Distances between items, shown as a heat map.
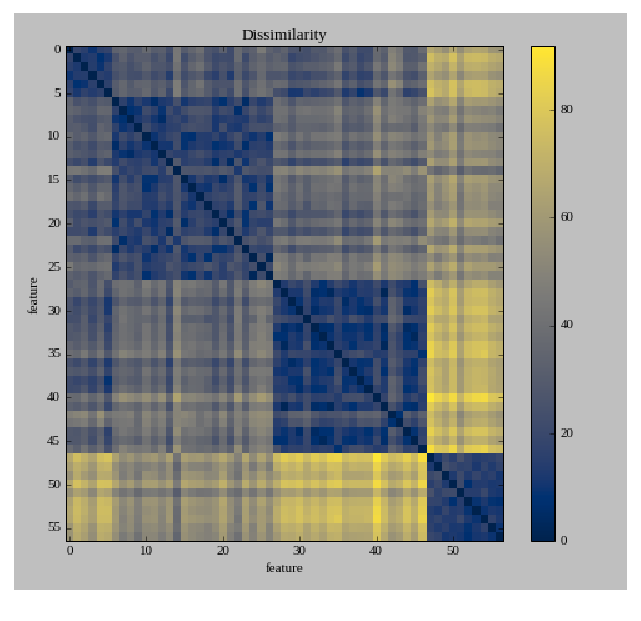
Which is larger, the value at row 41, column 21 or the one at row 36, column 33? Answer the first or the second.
the first
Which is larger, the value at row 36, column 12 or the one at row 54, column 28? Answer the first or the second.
the second
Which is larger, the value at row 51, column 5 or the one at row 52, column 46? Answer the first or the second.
the second
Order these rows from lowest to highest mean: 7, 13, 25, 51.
13, 7, 25, 51
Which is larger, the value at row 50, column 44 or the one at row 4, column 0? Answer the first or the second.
the first
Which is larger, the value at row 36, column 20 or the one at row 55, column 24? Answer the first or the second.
the second
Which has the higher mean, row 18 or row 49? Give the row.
49
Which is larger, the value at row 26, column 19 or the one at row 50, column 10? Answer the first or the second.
the second
